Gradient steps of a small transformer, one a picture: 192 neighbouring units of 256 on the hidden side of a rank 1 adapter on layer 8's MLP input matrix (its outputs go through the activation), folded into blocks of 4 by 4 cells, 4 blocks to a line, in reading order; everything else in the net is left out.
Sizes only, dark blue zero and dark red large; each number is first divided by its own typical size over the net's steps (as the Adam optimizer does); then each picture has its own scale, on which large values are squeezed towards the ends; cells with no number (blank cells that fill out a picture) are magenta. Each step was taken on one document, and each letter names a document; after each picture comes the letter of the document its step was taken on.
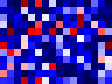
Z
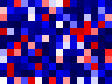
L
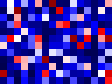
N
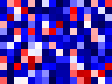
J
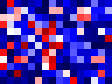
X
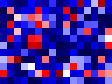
N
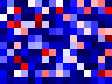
N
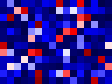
Z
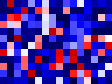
J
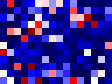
Z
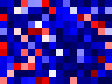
Z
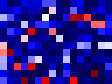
Z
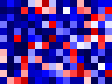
J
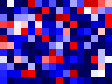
X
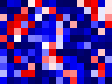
X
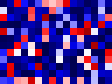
L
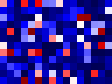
Z
